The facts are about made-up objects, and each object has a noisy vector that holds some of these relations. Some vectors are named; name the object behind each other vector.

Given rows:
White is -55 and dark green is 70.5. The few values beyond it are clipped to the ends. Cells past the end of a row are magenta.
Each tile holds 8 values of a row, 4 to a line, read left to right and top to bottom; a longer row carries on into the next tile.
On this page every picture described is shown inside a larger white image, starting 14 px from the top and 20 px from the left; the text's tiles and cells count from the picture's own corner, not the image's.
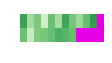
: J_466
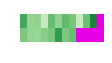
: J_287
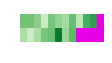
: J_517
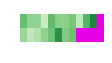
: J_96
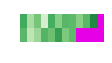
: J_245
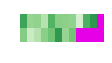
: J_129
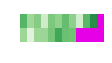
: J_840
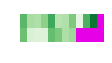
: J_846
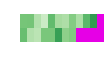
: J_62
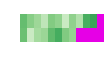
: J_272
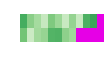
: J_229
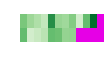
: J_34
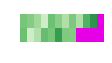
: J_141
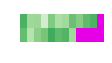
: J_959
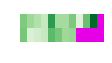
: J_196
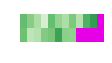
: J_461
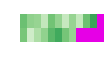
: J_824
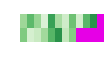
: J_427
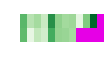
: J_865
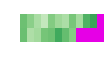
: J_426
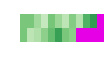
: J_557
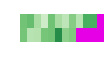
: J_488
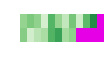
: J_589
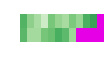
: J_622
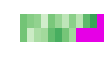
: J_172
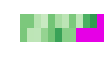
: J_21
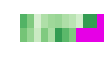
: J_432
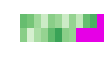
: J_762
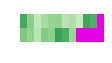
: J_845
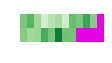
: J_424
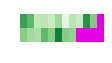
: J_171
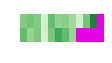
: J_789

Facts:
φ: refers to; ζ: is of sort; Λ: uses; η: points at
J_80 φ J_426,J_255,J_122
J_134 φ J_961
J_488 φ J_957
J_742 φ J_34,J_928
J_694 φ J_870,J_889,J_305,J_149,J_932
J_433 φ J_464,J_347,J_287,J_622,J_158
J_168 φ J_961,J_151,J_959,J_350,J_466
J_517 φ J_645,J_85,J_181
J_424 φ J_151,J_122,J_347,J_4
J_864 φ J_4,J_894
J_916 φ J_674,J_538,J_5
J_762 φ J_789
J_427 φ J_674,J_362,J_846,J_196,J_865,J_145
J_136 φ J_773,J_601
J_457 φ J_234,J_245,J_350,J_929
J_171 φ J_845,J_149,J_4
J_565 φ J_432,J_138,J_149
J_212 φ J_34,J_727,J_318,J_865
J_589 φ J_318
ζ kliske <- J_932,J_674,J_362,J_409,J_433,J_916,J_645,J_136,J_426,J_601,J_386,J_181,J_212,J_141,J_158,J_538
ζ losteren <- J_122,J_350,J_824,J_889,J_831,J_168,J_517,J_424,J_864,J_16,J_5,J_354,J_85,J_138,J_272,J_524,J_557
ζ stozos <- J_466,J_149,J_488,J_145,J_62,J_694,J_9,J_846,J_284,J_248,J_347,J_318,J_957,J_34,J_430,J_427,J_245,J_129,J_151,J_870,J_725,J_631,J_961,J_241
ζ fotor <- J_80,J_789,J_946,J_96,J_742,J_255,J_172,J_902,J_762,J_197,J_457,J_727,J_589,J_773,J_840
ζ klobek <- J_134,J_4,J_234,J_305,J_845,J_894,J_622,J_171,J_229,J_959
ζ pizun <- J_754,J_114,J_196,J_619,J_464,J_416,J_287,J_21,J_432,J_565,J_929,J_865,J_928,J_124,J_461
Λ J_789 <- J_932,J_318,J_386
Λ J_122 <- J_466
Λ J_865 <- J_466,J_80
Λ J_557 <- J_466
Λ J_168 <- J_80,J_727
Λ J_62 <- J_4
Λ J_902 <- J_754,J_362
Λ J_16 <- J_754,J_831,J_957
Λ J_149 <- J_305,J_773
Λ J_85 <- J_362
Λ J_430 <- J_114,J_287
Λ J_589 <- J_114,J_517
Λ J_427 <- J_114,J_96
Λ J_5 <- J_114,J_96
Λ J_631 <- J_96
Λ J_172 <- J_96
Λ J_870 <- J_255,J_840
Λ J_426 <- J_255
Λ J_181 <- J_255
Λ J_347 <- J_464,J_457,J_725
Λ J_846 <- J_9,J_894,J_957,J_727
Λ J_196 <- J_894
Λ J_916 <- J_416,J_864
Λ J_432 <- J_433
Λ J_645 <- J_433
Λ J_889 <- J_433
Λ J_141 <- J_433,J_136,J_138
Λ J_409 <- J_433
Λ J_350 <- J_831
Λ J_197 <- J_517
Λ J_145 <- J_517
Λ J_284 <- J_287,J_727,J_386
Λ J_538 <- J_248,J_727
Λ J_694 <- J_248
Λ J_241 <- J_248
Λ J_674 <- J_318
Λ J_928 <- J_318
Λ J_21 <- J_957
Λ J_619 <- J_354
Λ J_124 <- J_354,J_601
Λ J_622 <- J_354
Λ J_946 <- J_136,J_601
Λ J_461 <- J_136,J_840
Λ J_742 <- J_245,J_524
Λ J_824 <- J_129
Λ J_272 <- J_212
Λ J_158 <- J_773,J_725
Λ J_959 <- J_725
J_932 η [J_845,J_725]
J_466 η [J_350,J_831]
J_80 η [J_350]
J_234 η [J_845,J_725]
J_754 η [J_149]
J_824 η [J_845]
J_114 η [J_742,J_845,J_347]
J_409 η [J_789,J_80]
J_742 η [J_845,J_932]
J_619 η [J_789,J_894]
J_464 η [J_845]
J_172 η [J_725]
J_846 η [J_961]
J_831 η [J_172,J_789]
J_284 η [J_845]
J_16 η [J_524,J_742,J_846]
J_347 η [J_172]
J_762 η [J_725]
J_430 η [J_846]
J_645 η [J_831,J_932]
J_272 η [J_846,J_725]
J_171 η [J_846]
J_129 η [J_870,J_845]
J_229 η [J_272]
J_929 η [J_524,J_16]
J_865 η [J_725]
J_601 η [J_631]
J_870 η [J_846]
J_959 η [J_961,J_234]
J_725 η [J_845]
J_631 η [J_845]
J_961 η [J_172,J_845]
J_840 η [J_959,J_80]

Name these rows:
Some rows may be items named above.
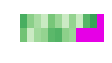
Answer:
J_229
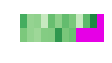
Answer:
J_287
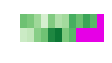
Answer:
J_457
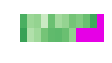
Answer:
J_961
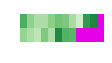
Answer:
J_138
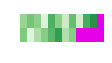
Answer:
J_916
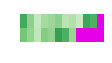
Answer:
J_845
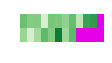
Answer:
J_136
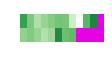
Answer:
J_932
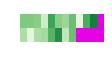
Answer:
J_212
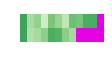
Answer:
J_929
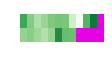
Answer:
J_932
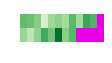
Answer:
J_433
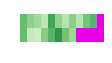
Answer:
J_631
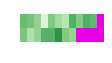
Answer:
J_134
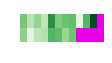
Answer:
J_362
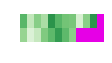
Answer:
J_601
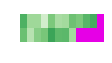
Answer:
J_959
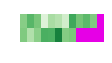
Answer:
J_168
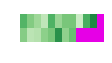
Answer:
J_248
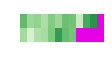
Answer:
J_831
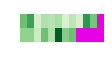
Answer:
J_694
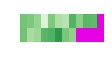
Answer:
J_134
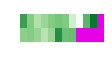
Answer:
J_932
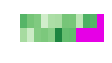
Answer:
J_80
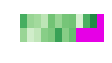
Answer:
J_754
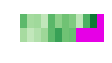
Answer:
J_773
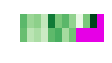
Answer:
J_318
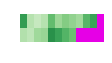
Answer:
J_464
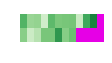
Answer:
J_416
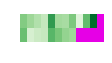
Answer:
J_196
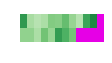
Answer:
J_4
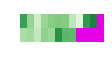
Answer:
J_305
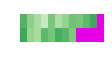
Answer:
J_151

